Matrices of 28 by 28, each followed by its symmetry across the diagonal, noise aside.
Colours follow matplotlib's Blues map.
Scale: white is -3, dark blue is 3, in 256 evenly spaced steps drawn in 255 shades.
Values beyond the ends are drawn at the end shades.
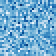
antisymmetric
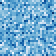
antisymmetric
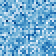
symmetric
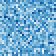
antisymmetric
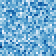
neither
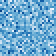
antisymmetric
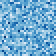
neither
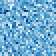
antisymmetric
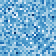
symmetric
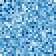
symmetric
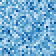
symmetric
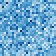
symmetric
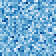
neither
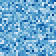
neither
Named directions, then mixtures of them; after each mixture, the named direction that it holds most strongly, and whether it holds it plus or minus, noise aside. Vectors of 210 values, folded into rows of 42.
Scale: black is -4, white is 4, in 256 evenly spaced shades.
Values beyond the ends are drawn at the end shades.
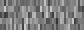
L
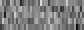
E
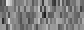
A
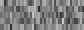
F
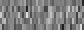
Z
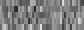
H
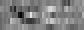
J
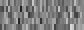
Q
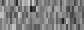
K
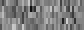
K, plus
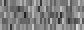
F, plus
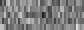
E, minus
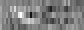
J, minus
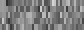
A, minus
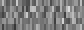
K, minus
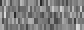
E, minus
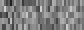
L, plus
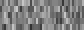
H, minus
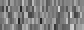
Q, plus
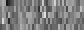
A, minus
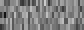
L, plus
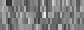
A, minus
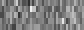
K, minus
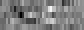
J, plus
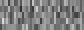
Q, plus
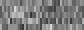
J, minus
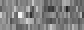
J, minus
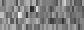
K, plus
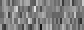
H, minus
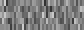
L, minus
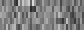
K, plus
